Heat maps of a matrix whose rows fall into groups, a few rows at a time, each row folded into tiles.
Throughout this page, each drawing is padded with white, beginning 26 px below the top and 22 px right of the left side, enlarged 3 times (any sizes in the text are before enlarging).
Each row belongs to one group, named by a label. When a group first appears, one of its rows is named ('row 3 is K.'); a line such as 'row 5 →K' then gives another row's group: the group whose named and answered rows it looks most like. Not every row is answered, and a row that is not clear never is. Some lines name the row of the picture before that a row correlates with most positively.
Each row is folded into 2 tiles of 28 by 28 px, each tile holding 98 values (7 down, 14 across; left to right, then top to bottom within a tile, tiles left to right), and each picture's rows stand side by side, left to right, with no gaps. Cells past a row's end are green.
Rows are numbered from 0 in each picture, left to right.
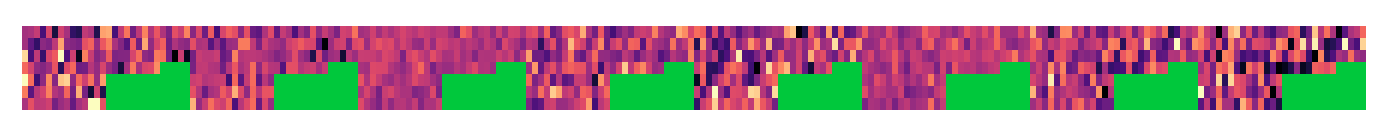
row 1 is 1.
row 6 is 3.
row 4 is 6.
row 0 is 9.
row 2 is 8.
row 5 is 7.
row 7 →3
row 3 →1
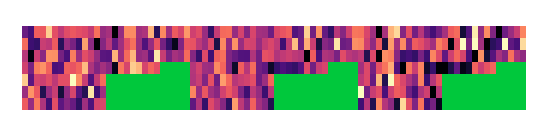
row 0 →8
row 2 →3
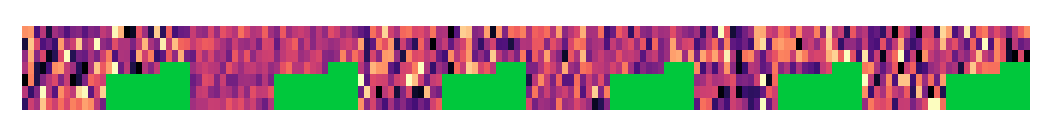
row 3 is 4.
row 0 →6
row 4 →7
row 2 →8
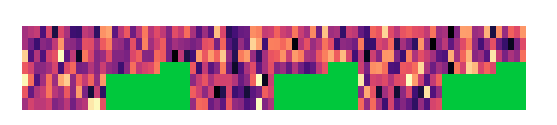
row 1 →7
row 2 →8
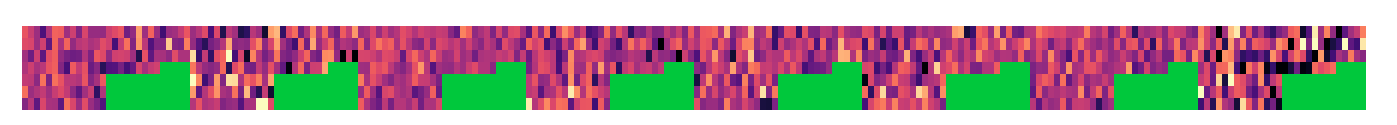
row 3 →1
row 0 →3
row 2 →8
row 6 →4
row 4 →4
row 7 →3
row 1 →9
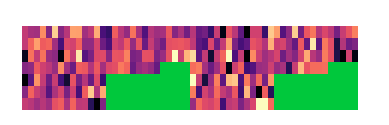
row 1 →9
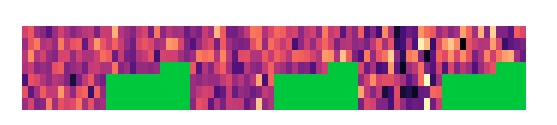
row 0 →6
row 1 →7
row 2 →7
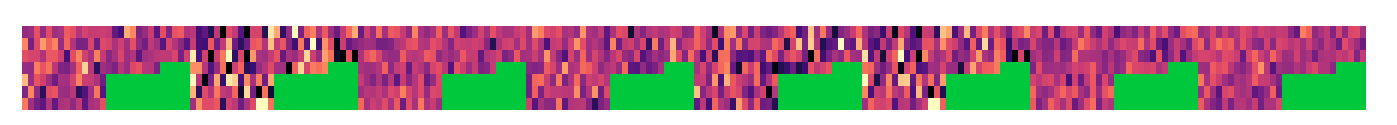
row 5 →9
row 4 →3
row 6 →1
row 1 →9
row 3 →4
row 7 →8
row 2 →1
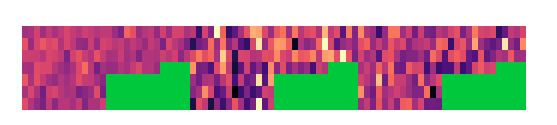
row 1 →7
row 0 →8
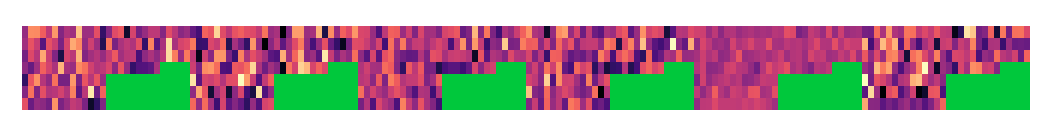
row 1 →8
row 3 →3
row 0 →4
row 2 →3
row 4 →6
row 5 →8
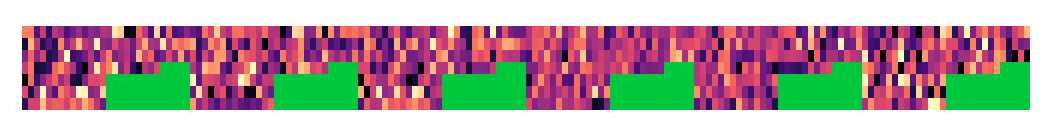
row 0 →6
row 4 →3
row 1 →8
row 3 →4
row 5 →9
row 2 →6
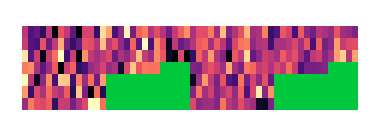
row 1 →4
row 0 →9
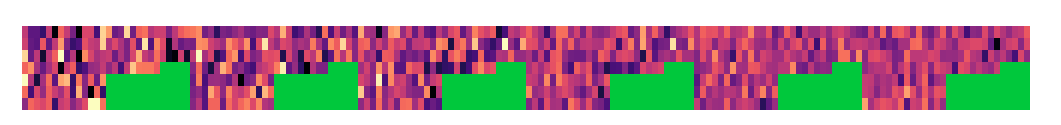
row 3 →3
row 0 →9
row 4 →4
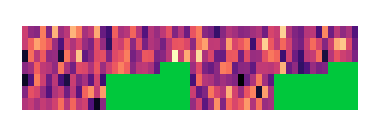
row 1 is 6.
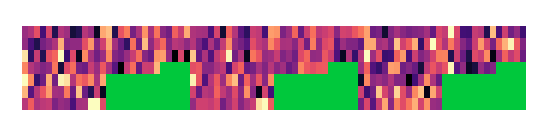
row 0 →9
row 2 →6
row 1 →9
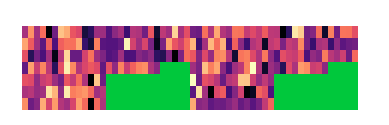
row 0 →1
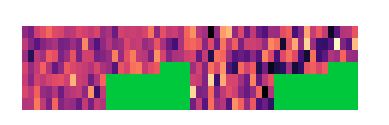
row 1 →3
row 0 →8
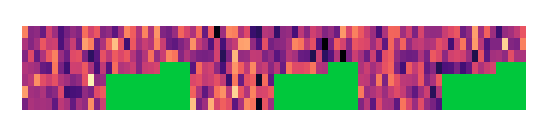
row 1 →1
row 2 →3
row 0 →7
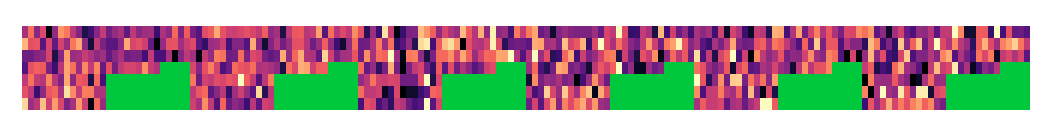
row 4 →9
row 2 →7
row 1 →8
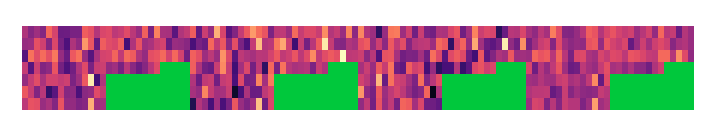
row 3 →7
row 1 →7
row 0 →7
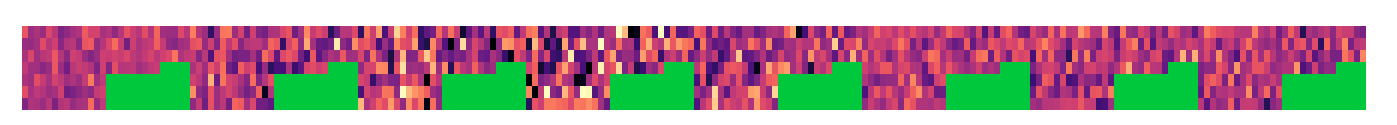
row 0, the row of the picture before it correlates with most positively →1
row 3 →6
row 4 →6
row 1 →3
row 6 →4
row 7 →4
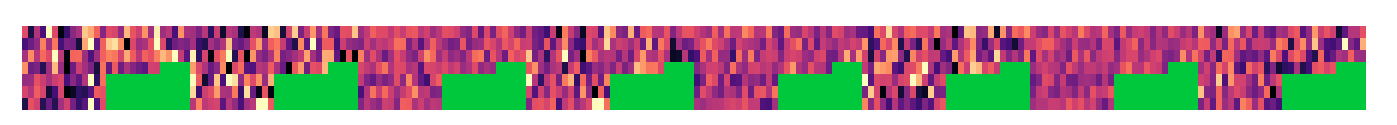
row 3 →9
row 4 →4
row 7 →3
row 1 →9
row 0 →7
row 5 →8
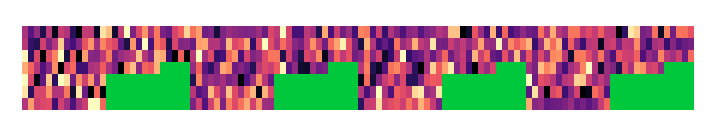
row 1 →6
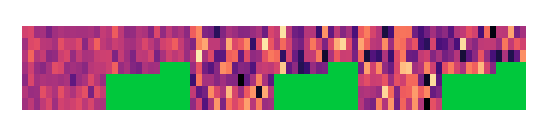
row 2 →1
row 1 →6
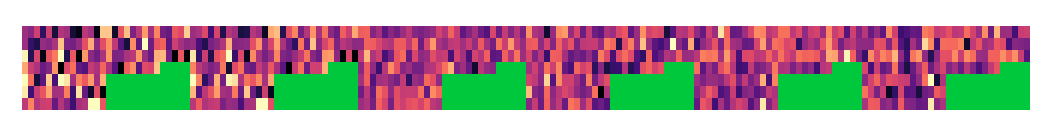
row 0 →9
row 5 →7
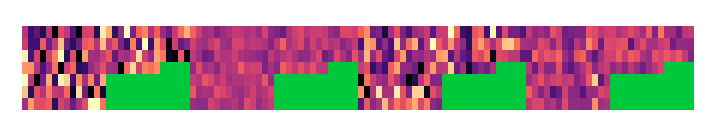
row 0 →9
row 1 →1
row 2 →6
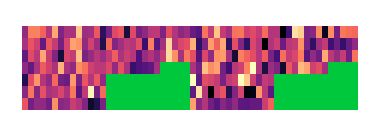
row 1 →8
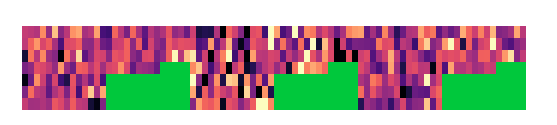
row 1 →9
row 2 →7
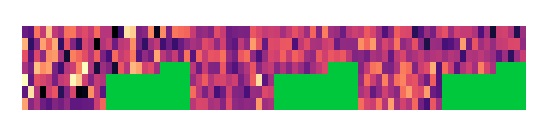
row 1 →7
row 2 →1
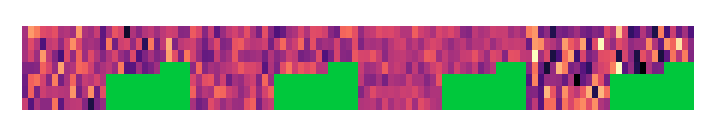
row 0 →4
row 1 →1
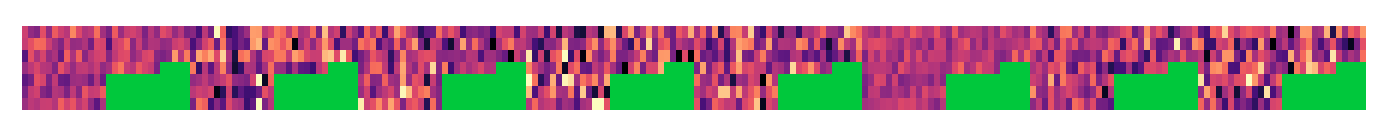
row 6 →3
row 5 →4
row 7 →8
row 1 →7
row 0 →4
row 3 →9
